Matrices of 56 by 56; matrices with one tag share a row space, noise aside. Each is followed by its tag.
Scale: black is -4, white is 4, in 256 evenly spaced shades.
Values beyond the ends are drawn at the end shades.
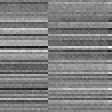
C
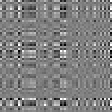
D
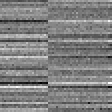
C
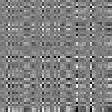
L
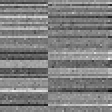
C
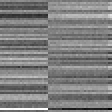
C
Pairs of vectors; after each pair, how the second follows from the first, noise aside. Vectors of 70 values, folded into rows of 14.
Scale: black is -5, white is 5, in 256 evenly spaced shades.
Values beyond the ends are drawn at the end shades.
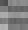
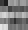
scaled up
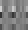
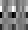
scaled up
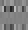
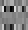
scaled up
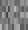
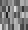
scaled up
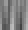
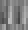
wrapped around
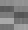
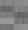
shrunk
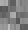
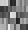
scaled up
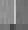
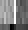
scaled up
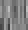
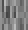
wrapped around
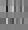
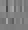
shrunk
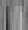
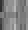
wrapped around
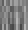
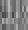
wrapped around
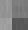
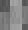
wrapped around
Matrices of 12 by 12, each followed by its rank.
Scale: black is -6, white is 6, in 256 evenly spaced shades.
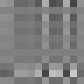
one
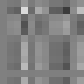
one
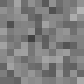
full rank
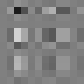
one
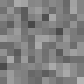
full rank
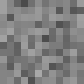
full rank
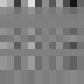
one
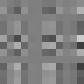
one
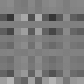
one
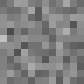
full rank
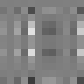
one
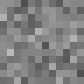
full rank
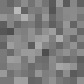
full rank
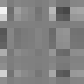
one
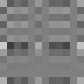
one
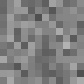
full rank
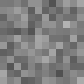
full rank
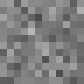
full rank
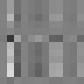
one
